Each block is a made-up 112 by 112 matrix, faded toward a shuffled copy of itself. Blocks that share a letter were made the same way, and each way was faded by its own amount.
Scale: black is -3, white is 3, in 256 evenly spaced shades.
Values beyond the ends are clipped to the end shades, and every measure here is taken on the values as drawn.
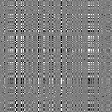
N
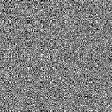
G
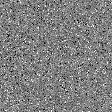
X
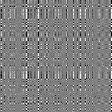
N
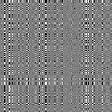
N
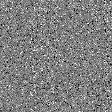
X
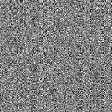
G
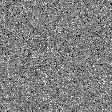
X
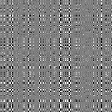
N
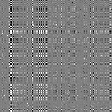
N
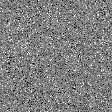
X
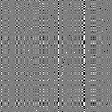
N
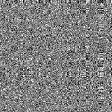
G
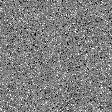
X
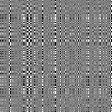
N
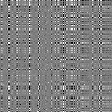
N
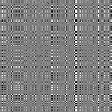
N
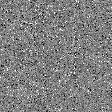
X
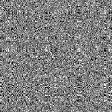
G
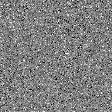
X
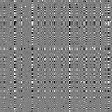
N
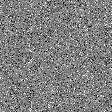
X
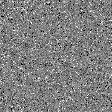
X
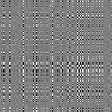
N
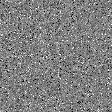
X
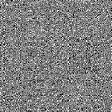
G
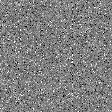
X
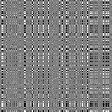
N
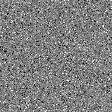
X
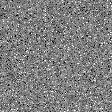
X
